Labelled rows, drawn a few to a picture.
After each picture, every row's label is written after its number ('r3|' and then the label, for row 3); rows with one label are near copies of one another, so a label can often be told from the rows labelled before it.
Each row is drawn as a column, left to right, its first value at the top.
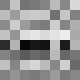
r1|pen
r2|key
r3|pen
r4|pen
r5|pen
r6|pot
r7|pen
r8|key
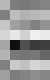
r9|pot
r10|pen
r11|pen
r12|pen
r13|pen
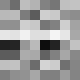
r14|pen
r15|pen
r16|pot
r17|pot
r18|pen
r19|pen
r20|pot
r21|key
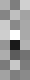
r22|pot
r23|pen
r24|key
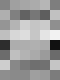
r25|pen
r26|pot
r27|pot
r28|pot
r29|pot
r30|pen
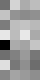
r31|pen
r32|key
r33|pot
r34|key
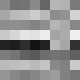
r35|pen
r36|pen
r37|pen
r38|pen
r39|pen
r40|key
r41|key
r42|pen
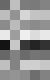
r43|pen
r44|key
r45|pen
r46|pen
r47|pen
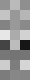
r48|pen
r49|key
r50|pen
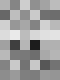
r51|pot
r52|pen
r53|key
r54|pen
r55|pot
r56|pot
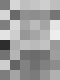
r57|pen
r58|pot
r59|key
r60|key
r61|key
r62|pot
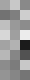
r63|pot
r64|key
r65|pen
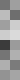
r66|pen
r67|pot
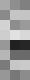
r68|pot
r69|pen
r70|pen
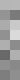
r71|key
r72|pot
